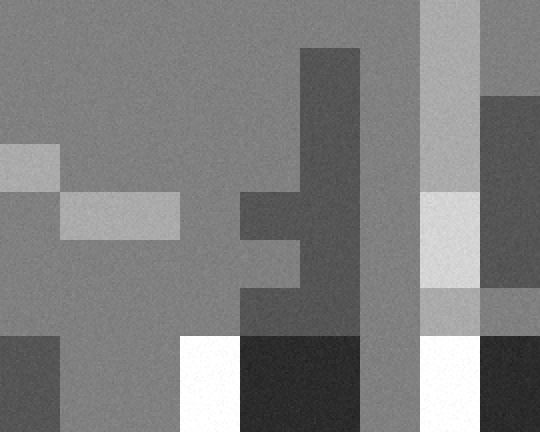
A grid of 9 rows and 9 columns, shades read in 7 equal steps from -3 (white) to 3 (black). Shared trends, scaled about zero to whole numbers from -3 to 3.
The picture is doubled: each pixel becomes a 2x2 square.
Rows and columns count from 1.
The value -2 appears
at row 5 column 8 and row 6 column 8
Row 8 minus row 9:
0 0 0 0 0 0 0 0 0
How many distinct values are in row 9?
4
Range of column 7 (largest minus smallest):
0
